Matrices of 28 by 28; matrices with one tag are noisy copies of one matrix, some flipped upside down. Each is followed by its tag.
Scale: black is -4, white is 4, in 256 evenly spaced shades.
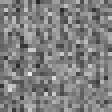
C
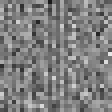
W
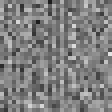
W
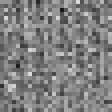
C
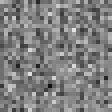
C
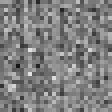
C
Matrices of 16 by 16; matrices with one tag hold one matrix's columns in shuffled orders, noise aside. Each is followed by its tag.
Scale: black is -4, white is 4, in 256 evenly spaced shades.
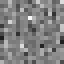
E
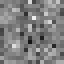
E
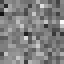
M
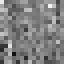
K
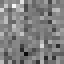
K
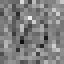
E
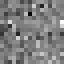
M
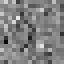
E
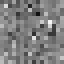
M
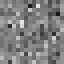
M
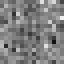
E
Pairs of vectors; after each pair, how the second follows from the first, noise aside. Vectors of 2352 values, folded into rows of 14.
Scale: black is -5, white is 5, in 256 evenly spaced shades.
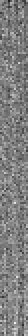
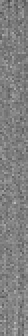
shrunk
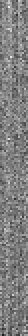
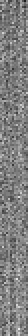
reversed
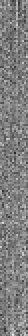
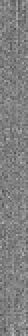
shrunk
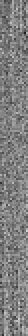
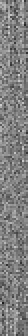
reversed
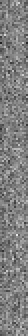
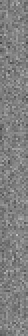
shrunk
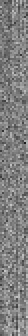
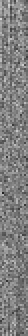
reversed
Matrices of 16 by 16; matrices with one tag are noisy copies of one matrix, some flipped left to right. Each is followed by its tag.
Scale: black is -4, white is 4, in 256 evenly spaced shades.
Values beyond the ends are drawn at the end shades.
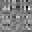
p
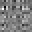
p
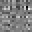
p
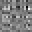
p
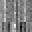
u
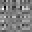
p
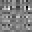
p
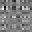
p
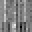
u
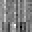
u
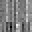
u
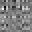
p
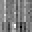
u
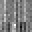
u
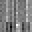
u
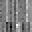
u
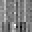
u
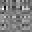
p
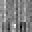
u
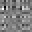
p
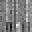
u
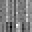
u
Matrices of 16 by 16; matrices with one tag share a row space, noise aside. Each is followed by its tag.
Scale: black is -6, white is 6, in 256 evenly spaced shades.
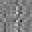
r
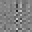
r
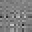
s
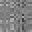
s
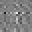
r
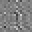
r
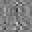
r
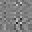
r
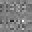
s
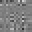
s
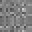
s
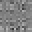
s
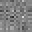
s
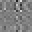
r
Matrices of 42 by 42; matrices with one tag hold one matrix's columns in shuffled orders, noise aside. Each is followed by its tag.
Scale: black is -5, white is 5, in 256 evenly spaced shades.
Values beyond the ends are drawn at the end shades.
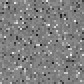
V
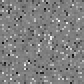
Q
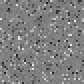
Q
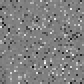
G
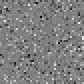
Q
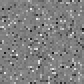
G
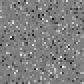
V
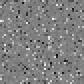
Q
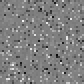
Q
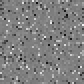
V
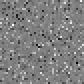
V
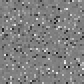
G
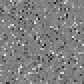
V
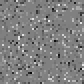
Q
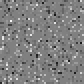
Q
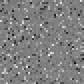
V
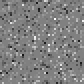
Q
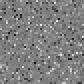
V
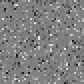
Q
